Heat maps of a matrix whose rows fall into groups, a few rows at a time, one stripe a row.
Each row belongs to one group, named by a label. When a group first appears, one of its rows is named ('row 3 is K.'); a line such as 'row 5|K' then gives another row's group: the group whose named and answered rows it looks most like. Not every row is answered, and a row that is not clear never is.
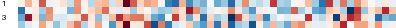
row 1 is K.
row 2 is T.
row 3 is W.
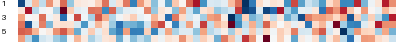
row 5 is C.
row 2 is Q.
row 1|T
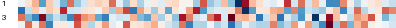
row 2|T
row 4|K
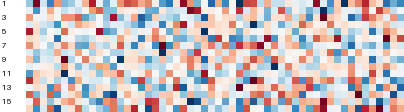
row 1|W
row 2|T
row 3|C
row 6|Q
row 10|Q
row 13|C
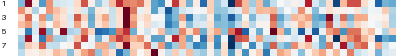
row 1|W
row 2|K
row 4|K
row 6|W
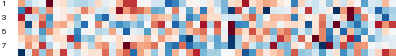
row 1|K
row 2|W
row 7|K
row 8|T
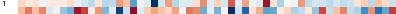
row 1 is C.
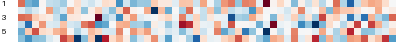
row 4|T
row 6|C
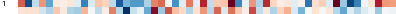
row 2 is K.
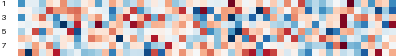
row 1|C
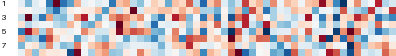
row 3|W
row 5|W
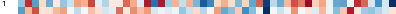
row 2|W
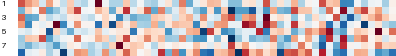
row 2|K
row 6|K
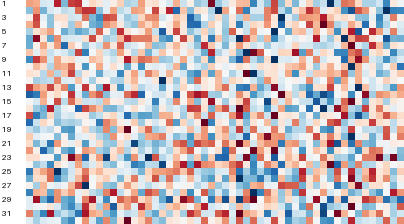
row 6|W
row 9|W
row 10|C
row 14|T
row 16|T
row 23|C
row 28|T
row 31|T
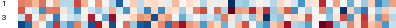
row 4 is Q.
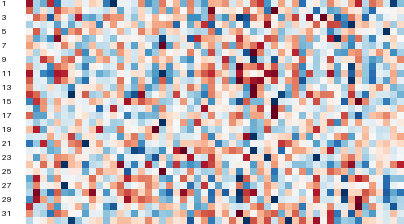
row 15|W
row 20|T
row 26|W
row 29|W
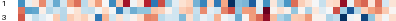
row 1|K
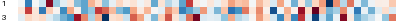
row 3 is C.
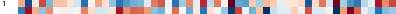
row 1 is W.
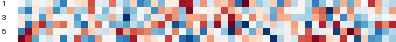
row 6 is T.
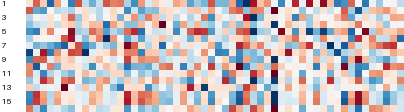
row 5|T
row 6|C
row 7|C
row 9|W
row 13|Q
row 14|W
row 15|W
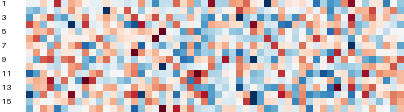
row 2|C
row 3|K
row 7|C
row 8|K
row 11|T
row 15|T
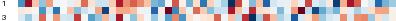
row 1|W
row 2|C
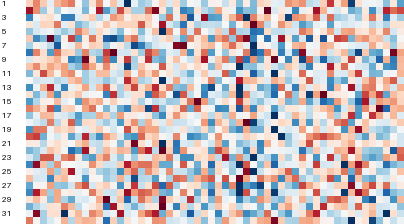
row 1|C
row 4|K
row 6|T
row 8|T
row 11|W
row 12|C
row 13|K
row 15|T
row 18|T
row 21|K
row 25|T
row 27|K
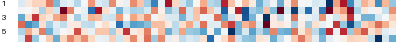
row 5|K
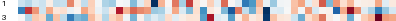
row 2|W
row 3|Q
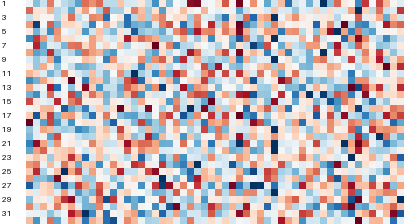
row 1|T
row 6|W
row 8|T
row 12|T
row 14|T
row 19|Q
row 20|C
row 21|W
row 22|W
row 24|K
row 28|Q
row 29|C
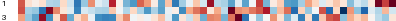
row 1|Q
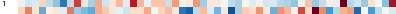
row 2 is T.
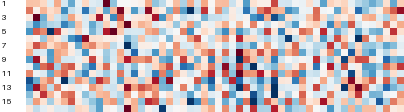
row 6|T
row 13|W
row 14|W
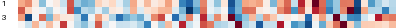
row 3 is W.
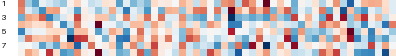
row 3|K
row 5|C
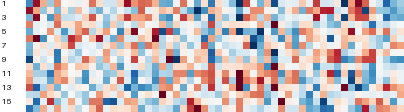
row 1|W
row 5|K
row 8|Q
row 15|T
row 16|T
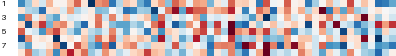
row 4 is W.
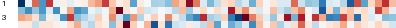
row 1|T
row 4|K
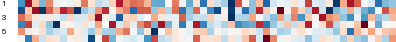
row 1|W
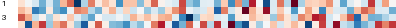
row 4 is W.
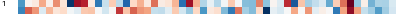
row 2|W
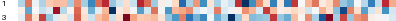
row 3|K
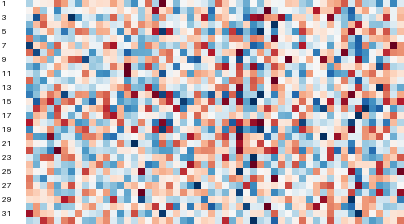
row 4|W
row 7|T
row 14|K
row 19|K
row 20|T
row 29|C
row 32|W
